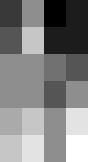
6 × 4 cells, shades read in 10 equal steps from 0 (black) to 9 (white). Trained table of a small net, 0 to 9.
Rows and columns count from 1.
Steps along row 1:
up down up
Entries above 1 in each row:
2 2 4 4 4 4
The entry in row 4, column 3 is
3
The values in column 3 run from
0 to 5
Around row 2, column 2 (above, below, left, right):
5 5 3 1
